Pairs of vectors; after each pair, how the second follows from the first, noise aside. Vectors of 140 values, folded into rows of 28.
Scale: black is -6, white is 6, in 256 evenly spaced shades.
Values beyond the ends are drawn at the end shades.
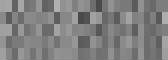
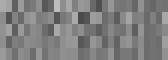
copied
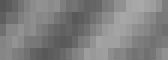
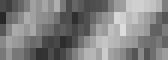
scaled up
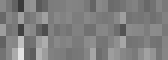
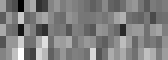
scaled up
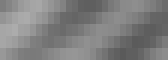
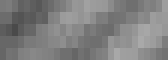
negated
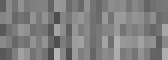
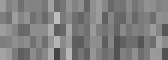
negated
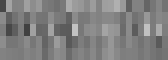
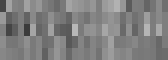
copied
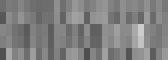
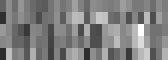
scaled up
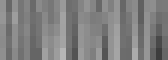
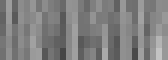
negated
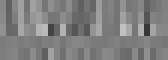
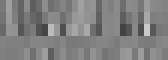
negated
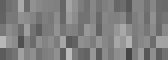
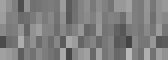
negated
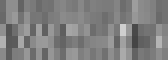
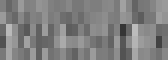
negated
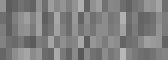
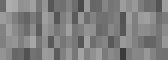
negated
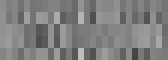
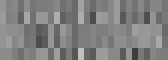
copied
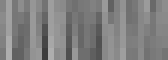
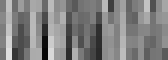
scaled up
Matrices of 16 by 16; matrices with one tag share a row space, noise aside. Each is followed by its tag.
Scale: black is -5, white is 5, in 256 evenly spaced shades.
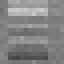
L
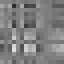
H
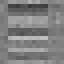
L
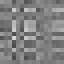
H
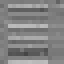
L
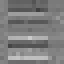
L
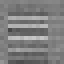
L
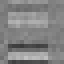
L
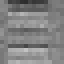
L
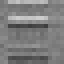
L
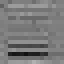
L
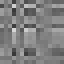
H
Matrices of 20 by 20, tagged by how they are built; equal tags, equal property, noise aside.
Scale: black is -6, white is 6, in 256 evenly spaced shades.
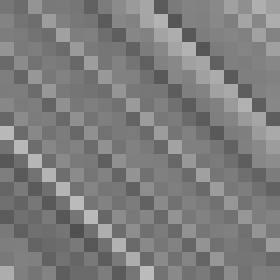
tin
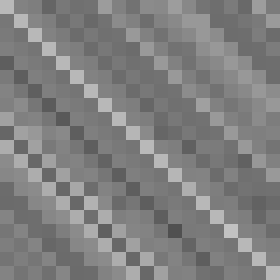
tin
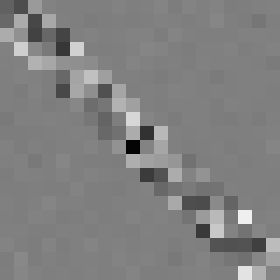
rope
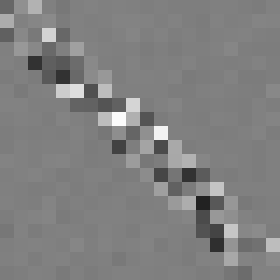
rope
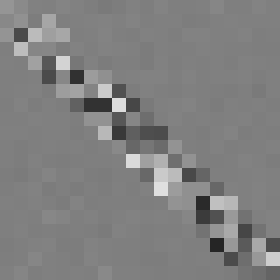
rope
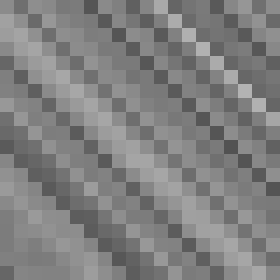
tin
